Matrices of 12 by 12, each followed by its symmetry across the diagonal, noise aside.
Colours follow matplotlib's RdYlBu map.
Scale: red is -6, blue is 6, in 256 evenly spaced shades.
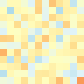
symmetric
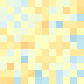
symmetric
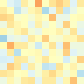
antisymmetric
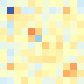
symmetric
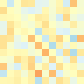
antisymmetric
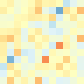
symmetric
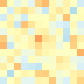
symmetric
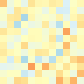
symmetric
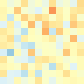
antisymmetric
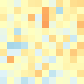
antisymmetric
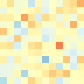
antisymmetric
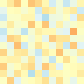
antisymmetric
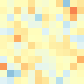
antisymmetric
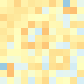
symmetric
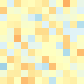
antisymmetric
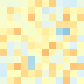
symmetric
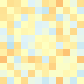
symmetric
